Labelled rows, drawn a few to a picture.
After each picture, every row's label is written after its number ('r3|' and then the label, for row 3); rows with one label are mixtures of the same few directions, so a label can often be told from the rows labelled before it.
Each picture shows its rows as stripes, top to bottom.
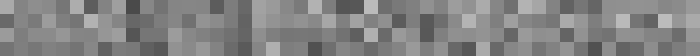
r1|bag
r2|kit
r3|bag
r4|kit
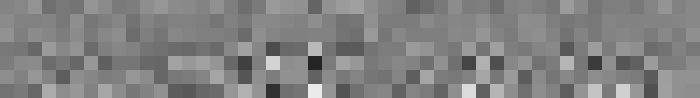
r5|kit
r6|bag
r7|bag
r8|kit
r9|kit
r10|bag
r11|kit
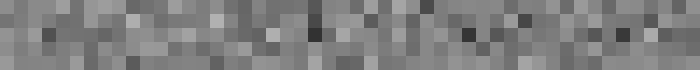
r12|bag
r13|bag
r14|kit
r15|kit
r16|bag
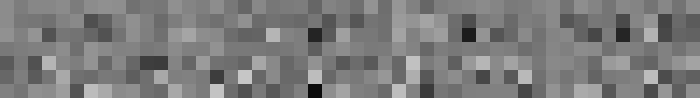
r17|bag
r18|kit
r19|kit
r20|bag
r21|kit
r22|bag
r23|bag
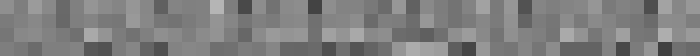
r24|bag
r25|bag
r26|kit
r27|kit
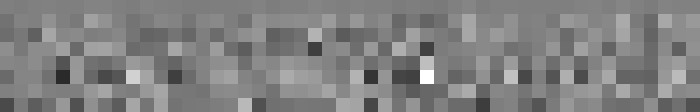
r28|kit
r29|kit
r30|kit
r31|bag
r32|bag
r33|bag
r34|kit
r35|bag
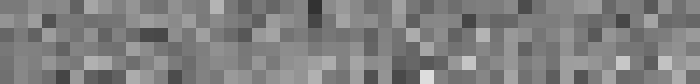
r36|bag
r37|kit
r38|kit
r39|bag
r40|kit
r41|bag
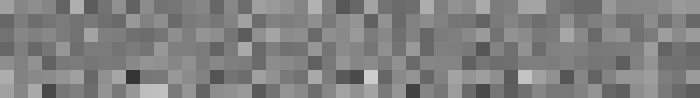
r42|bag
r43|bag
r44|kit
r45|bag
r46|kit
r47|bag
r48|kit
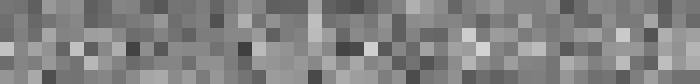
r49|kit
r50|bag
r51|kit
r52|bag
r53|kit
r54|kit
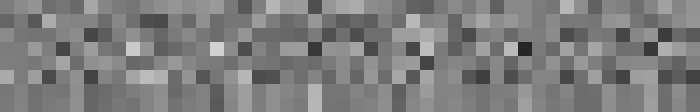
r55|kit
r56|kit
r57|kit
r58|bag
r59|bag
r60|kit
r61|bag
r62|bag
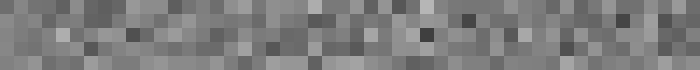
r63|bag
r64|kit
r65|bag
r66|kit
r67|kit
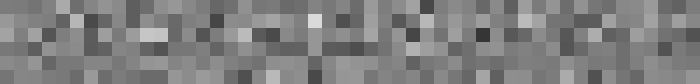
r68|bag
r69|bag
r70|kit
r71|kit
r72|kit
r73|kit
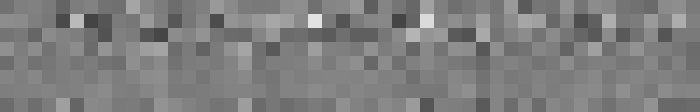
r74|bag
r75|bag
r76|kit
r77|kit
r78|bag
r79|kit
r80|kit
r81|bag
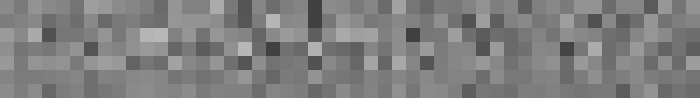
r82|bag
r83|kit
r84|kit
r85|kit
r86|bag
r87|kit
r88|kit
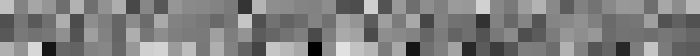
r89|bag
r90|bag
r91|bag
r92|kit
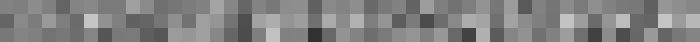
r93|bag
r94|kit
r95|kit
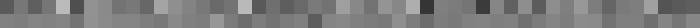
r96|bag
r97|bag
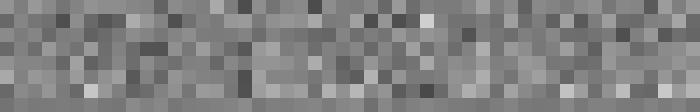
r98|bag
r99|bag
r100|kit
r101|kit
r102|bag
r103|bag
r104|kit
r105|bag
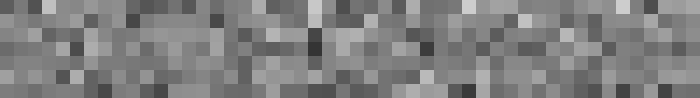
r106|kit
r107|bag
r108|kit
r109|bag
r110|kit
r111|bag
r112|kit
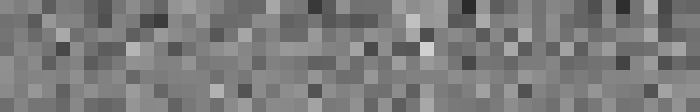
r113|kit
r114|kit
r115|bag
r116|bag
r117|kit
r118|bag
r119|bag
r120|bag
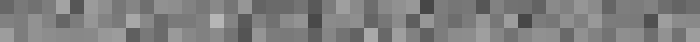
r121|bag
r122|bag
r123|bag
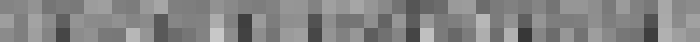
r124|kit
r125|bag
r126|bag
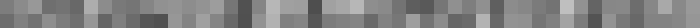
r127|kit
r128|kit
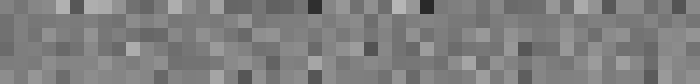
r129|bag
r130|bag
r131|kit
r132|bag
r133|kit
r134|bag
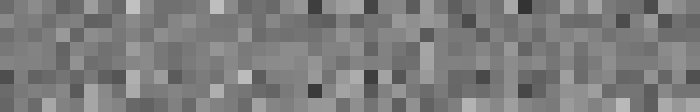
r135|bag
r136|kit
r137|bag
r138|bag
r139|bag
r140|bag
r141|bag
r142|kit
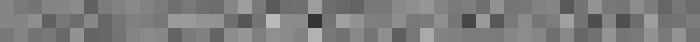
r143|kit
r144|kit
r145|bag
